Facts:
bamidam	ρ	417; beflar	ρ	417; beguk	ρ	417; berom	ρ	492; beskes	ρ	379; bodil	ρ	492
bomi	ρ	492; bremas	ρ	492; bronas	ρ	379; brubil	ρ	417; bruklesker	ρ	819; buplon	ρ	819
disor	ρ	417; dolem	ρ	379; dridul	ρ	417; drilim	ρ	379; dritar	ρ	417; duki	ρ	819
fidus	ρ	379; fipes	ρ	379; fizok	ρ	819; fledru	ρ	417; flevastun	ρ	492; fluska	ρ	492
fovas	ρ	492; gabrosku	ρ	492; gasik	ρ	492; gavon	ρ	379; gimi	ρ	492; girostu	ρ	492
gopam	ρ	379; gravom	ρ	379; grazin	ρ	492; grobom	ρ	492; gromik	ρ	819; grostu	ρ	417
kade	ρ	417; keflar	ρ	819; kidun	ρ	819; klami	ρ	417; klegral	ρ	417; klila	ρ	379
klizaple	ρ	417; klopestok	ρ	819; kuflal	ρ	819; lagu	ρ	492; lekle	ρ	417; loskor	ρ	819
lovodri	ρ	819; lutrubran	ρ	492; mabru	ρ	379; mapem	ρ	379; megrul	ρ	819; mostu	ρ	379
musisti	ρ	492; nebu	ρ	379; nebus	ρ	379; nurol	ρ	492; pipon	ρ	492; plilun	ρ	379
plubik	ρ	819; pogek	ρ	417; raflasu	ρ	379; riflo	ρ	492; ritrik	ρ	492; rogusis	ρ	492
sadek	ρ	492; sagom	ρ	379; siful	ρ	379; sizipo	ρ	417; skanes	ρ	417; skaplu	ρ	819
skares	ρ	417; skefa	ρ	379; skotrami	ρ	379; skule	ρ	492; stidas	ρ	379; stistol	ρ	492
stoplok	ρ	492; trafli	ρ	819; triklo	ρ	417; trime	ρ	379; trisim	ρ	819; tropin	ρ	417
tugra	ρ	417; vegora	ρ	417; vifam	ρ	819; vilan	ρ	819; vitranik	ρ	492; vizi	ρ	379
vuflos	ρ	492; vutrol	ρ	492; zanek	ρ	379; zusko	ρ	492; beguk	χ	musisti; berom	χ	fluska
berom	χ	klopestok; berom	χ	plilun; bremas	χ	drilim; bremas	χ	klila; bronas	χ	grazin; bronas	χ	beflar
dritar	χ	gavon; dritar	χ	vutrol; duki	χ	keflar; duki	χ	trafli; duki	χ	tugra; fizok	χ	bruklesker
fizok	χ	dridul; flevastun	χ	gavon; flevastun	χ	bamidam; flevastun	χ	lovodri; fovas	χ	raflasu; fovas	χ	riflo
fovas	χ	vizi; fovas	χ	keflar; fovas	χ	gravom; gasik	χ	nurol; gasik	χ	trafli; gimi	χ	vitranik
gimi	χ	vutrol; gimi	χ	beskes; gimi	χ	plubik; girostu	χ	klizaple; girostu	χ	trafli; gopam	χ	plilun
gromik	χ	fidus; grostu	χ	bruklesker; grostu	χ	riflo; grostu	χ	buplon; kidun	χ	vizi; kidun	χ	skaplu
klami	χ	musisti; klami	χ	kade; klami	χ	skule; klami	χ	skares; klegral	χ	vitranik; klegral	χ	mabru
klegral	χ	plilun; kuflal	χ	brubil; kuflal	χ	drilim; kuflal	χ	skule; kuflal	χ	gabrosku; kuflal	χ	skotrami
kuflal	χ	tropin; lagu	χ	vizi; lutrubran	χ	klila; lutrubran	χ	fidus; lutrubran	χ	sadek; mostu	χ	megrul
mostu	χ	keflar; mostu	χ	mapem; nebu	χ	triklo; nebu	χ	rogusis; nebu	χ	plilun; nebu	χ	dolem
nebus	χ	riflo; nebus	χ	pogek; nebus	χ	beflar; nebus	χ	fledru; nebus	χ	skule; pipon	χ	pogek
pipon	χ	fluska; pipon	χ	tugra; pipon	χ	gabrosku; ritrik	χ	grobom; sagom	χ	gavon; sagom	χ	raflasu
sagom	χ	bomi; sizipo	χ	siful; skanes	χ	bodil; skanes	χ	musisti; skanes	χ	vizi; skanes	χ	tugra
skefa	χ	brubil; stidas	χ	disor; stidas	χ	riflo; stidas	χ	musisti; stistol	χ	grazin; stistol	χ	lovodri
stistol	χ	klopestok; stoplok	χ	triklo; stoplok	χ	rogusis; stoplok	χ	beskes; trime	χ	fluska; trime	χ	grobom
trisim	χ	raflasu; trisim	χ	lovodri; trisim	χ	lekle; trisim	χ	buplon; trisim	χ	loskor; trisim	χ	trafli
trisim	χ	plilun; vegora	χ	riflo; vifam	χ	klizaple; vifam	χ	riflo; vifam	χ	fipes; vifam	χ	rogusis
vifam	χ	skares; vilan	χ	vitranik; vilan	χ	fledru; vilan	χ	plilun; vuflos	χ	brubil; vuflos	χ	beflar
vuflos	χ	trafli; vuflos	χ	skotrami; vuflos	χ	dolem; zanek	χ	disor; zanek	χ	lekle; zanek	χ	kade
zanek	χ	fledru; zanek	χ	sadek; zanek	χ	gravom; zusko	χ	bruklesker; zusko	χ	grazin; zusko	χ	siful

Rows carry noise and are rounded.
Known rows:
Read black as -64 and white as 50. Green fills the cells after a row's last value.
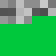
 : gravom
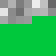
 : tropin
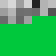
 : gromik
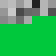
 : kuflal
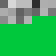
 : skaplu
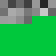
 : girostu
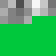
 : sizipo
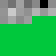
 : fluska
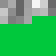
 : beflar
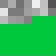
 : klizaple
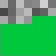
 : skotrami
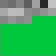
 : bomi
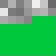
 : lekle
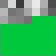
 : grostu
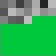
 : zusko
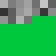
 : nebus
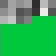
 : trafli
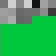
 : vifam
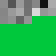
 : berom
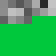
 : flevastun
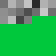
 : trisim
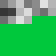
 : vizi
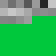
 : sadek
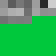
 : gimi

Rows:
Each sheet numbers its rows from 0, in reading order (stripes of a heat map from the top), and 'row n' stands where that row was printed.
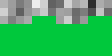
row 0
brubil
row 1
keflar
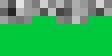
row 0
plilun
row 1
zanek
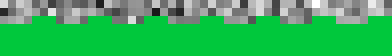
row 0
trime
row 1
fovas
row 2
stidas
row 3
gopam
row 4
vegora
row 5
dritar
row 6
tugra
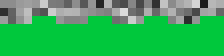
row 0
siful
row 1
rogusis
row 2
musisti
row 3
vilan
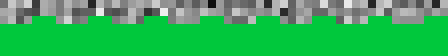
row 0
lovodri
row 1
duki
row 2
gavon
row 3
pipon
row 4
grazin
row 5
skefa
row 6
kidun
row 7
nurol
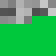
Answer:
raflasu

